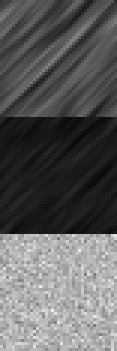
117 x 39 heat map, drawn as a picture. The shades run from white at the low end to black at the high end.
The table splits into 3 rows of 1 panel. Panel 1,1: high, slanting up to the right. Panel 2,1: very high, slanting up to the right, faint in contrast. Panel 3,1: low, fine-grained.
